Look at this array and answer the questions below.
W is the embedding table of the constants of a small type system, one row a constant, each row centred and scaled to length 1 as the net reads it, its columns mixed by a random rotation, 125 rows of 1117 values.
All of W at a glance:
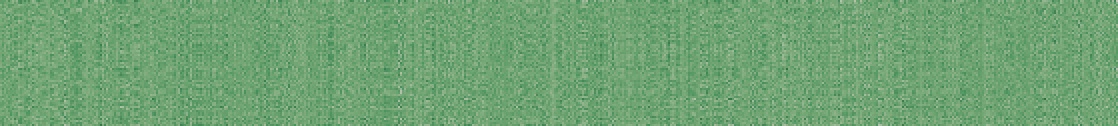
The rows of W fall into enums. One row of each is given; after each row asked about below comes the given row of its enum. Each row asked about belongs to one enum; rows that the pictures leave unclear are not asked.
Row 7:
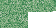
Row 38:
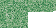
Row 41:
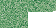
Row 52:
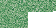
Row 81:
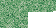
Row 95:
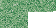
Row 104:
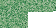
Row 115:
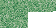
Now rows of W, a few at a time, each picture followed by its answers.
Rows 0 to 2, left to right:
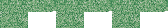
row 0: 7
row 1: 7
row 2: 7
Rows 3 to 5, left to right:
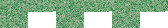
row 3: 104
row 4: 115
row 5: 95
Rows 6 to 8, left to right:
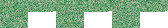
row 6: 115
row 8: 41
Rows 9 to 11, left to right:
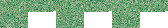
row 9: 81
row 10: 41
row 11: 52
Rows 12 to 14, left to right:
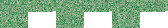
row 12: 7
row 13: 52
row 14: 38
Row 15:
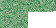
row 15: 95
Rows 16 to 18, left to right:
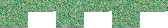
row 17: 81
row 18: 104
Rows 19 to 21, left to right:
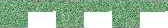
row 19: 52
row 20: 38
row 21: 115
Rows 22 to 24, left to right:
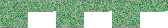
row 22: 115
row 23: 81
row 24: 95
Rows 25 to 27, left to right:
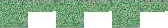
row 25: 7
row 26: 7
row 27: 52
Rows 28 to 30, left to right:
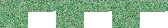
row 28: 81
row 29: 104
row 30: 115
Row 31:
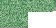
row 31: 7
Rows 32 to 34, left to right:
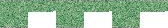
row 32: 81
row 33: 52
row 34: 115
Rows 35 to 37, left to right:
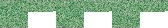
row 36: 115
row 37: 52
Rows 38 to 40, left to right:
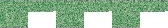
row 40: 52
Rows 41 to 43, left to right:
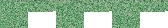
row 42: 104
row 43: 52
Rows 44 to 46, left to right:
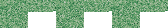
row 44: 104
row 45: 115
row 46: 104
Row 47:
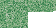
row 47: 38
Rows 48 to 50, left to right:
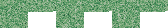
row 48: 104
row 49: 81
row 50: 38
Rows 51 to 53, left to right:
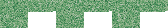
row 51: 115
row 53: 38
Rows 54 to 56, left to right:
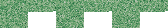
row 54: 104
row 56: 52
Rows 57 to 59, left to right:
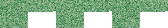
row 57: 104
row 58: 52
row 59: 115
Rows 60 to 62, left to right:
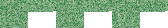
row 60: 104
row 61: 7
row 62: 38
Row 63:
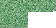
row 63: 52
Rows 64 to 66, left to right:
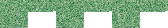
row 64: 52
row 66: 38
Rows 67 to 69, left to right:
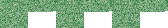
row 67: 95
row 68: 7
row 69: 7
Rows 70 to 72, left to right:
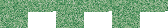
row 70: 115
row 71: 7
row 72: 104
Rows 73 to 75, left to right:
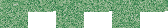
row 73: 95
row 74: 104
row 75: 7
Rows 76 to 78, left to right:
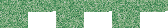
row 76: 7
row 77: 115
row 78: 38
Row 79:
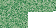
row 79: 104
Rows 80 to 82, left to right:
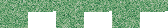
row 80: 52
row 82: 115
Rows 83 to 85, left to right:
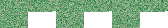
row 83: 41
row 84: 95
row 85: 52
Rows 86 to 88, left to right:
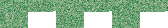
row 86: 38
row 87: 52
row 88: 104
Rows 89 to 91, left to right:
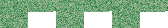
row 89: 115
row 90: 95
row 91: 104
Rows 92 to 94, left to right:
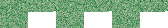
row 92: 104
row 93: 95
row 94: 52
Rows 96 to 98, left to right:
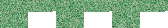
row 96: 7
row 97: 115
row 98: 81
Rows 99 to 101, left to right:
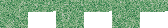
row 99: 81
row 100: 38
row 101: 115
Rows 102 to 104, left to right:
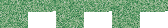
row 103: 115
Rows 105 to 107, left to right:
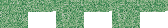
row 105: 7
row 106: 38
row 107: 38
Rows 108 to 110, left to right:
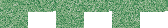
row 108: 95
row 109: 52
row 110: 7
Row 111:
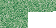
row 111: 115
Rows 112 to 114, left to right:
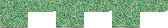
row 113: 81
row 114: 81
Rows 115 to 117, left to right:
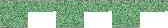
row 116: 7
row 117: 52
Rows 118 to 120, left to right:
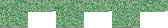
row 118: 104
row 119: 104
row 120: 41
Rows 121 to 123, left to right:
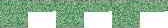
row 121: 7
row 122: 7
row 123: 104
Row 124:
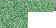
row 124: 115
